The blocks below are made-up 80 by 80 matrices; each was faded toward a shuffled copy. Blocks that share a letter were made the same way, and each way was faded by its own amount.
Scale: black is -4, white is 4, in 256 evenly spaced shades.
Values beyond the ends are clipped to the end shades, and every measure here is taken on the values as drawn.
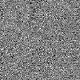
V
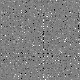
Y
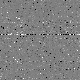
Y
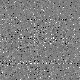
Y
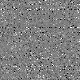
Y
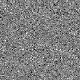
V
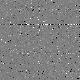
Y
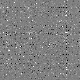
Y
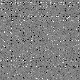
Y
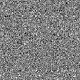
V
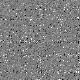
Y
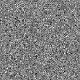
V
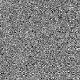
V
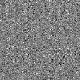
V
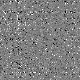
Y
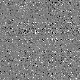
Y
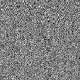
V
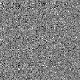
V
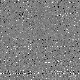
Y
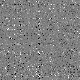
Y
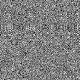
V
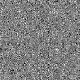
V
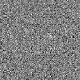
V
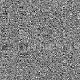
V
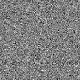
V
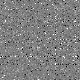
Y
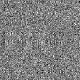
V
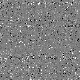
Y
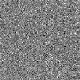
V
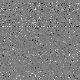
Y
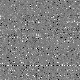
Y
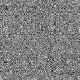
V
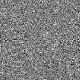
V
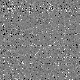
Y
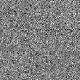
V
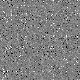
Y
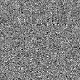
V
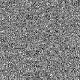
V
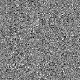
V
